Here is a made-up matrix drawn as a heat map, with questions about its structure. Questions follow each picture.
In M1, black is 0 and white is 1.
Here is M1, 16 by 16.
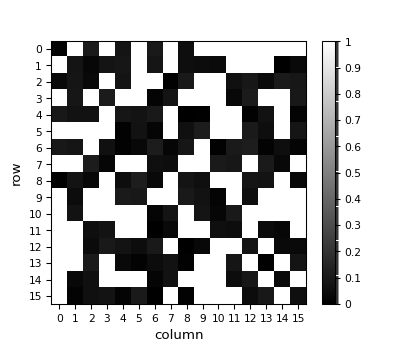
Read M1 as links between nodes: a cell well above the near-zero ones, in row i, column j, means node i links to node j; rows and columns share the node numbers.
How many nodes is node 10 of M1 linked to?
10
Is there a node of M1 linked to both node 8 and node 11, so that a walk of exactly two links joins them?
no
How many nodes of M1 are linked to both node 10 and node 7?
6
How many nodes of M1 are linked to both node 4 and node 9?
4
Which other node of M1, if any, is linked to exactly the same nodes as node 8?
node 4
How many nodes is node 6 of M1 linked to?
2
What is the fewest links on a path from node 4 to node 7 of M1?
1
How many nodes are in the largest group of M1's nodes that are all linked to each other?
5
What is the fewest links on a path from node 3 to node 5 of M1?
1
